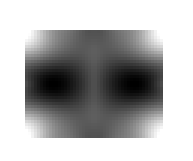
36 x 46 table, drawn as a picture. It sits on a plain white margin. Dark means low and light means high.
Stripes: none. Mirror symmetry: left to right and top to bottom. Lone odd cells: none. Slope: none.
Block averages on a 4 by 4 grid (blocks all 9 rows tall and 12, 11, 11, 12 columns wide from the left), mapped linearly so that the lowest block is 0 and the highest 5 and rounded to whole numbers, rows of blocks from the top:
5 2 2 5
0 0 0 0
0 0 0 0
5 2 2 5
